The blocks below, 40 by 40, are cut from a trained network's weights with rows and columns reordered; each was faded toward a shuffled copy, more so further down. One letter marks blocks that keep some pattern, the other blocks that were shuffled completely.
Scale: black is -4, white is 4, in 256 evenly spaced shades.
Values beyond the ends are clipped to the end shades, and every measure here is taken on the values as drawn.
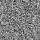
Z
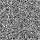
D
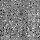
D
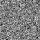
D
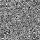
D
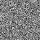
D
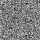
Z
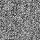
D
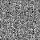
D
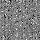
D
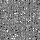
D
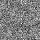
D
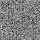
D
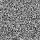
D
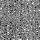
D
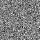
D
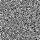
Z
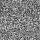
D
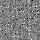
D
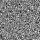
D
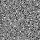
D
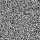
Z
